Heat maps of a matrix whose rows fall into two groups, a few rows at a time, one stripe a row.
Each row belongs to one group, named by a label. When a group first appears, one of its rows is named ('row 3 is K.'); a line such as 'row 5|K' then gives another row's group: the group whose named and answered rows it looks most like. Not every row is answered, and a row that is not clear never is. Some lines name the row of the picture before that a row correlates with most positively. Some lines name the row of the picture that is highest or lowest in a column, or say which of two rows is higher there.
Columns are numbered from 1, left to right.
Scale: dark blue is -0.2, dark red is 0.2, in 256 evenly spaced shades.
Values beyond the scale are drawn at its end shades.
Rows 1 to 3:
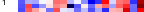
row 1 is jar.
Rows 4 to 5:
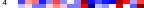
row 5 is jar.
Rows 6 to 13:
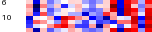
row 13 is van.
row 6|van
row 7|van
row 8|van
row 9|van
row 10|jar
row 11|jar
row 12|jar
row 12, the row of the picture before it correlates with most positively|5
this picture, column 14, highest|11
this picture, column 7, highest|10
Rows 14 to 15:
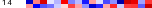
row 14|jar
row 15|van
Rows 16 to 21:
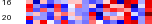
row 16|van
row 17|van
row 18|van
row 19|jar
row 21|jar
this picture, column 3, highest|21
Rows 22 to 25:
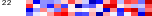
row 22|van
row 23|van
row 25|jar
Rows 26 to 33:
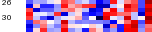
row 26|jar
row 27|jar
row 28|van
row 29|van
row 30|van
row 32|jar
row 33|jar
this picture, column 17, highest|30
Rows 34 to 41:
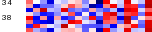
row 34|van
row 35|van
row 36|jar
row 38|van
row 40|jar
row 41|van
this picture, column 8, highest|39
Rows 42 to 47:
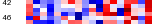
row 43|van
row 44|van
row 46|jar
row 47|van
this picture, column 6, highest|46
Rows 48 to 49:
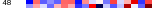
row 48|jar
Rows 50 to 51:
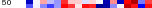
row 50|jar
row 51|jar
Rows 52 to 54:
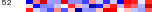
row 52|jar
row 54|van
